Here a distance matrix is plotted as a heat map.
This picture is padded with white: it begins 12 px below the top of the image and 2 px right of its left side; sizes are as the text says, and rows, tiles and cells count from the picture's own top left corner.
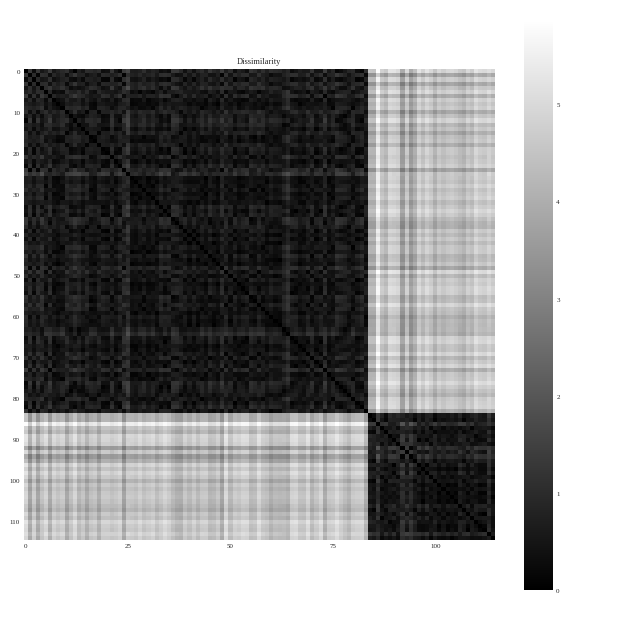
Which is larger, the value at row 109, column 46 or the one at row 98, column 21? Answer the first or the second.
the second
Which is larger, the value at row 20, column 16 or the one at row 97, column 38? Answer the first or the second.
the second
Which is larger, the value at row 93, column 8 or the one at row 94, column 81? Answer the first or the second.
the first
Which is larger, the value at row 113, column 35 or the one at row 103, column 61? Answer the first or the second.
the first
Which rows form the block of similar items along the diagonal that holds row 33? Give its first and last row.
0 to 83
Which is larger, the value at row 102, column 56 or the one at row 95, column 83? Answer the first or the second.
the first
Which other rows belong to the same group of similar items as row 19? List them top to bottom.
0, 1, 2, 3, 4, 5, 6, 7, 8, 9, 10, 11, 12, 13, 14, 15, 16, 17, 18, 20, 21, 22, 23, 24, 25, 26, 27, 28, 29, 30, 31, 32, 33, 34, 35, 36, 37, 38, 39, 40, 41, 42, 43, 44, 45, 46, 47, 48, 49, 50, 51, 52, 53, 54, 55, 56, 57, 58, 59, 60, 61, 62, 63, 64, 65, 66, 67, 68, 69, 70, 71, 72, 73, 74, 75, 76, 77, 78, 79, 80, 81, 82, 83
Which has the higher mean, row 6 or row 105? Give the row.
105
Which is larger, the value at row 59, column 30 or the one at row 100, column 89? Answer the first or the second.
the second
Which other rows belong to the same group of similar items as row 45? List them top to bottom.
0, 1, 2, 3, 4, 5, 6, 7, 8, 9, 10, 11, 12, 13, 14, 15, 16, 17, 18, 19, 20, 21, 22, 23, 24, 25, 26, 27, 28, 29, 30, 31, 32, 33, 34, 35, 36, 37, 38, 39, 40, 41, 42, 43, 44, 46, 47, 48, 49, 50, 51, 52, 53, 54, 55, 56, 57, 58, 59, 60, 61, 62, 63, 64, 65, 66, 67, 68, 69, 70, 71, 72, 73, 74, 75, 76, 77, 78, 79, 80, 81, 82, 83
